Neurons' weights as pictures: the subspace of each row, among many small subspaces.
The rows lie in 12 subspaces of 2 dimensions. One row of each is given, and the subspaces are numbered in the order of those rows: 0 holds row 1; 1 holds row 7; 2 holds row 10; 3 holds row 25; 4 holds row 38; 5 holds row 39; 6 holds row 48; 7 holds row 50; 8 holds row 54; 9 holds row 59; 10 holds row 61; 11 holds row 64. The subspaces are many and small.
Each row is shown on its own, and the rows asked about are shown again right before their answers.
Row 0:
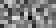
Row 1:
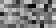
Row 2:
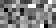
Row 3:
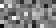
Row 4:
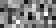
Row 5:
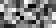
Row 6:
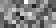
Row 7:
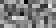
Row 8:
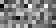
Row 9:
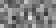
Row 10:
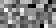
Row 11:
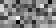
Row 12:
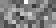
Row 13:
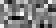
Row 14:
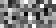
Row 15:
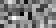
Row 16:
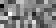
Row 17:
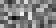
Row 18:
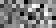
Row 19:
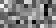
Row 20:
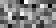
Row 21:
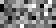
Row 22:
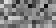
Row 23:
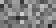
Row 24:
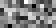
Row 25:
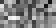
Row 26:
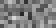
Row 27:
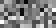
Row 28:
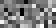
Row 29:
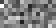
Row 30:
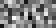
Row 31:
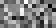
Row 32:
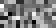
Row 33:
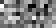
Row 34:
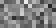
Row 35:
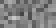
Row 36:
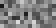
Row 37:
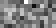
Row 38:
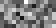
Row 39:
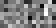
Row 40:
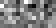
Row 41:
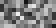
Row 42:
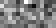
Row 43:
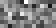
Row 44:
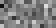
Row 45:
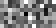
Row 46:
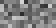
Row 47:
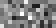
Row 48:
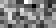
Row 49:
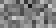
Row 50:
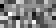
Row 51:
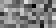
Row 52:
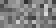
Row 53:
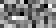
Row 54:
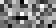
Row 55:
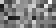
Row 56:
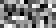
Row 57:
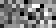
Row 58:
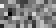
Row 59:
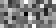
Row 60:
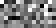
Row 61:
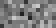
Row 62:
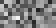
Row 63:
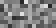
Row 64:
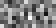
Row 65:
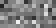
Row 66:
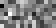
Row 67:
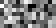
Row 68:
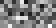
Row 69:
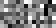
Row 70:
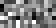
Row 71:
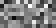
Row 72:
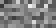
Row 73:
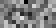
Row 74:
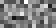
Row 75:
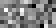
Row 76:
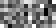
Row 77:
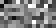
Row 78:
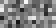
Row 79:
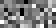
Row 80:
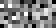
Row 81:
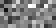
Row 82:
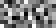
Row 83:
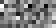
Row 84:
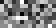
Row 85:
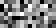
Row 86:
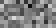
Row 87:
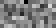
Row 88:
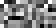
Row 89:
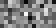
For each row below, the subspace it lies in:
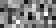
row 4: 11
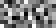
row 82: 11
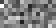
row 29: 8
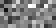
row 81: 2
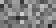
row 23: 8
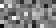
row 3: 5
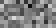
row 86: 0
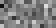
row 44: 5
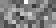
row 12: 4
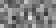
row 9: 11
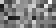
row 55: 3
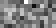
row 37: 1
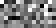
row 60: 10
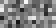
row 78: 7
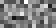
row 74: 1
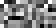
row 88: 10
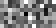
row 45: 9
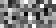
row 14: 9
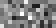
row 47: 10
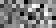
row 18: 10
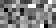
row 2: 2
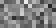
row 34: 0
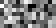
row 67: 8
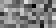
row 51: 0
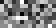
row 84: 8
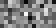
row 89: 9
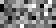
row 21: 3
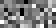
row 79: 2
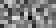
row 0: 11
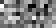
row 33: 1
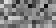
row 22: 2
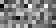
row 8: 4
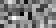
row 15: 3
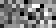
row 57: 10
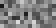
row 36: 9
